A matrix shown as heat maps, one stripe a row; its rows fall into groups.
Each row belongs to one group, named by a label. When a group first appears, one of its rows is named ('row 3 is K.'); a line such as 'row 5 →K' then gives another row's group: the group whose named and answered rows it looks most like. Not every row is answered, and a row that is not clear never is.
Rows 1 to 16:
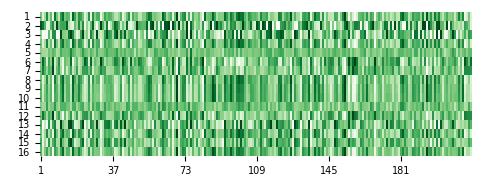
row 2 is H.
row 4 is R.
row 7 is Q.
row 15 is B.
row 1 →R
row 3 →B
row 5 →B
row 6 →Q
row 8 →R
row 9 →R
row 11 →R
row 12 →Q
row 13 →B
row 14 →R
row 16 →R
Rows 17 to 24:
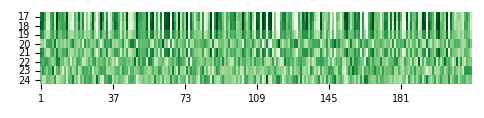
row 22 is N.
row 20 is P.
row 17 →H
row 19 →H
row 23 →Q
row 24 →P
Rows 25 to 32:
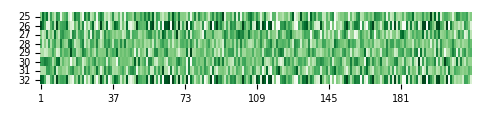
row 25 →N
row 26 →H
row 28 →B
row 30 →N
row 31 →P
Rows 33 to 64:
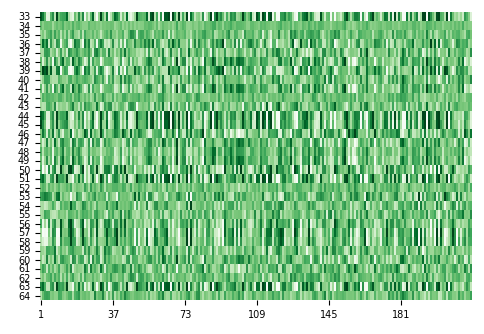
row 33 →H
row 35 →P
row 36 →N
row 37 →P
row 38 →R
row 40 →P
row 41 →R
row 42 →P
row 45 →H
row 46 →Q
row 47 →R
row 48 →R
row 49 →R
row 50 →B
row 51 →H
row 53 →N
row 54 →B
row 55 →P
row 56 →B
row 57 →B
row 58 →B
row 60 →R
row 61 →Q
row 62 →P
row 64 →P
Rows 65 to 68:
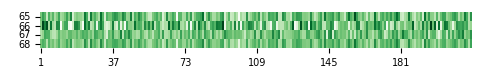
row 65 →Q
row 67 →P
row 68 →Q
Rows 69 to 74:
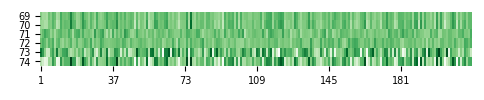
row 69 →B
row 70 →B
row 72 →Q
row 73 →H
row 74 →B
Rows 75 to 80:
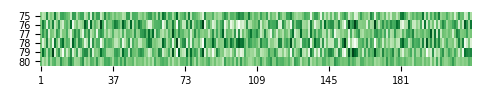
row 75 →R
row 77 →N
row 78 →R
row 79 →Q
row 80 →B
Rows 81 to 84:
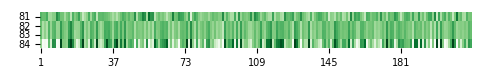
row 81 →N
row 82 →B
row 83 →B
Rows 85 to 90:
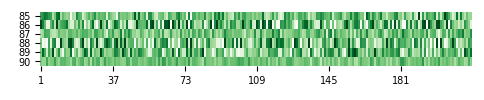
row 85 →N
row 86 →H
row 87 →P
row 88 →B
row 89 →Q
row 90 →R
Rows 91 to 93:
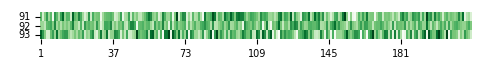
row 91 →R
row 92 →P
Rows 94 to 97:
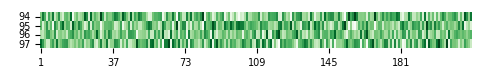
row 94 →Q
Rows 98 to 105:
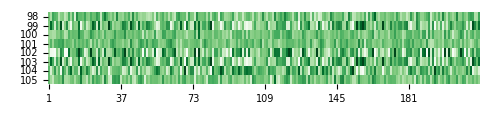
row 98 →P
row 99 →Q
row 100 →B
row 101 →P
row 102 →B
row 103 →Q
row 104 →R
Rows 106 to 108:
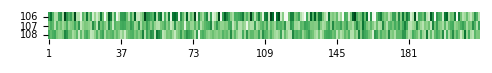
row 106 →H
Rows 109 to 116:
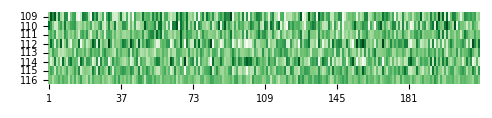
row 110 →H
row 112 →Q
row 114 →R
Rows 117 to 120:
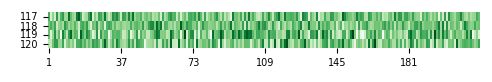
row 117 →B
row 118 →N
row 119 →R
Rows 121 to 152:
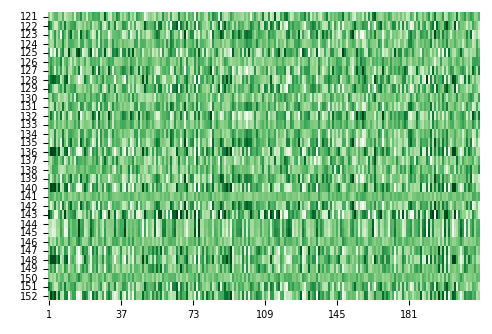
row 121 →P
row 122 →H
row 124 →R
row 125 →B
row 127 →Q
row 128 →N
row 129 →H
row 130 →P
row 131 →R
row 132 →Q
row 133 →Q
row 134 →R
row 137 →P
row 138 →P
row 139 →R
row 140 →N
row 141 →Q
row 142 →R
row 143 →H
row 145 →B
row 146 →B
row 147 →N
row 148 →N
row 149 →N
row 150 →B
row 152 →N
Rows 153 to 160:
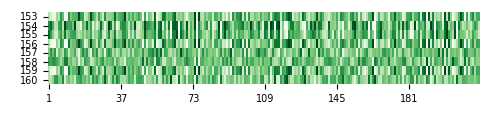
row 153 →B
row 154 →H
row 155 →H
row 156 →B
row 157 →N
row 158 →N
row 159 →B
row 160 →P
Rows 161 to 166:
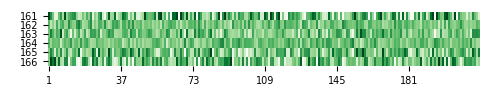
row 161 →H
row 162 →B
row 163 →Q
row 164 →R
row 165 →Q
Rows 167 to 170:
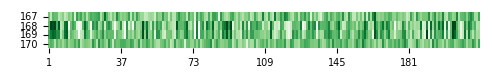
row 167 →P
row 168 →N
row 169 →N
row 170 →Q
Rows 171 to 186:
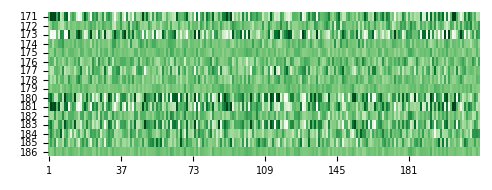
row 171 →N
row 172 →P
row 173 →B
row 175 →R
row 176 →Q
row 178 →B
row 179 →R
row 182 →R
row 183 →H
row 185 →N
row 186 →R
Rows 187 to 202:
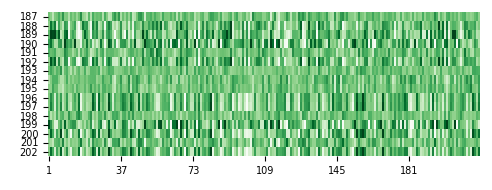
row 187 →P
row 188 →N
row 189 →N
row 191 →N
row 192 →N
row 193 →Q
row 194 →P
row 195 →P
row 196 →Q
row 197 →Q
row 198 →B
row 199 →H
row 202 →Q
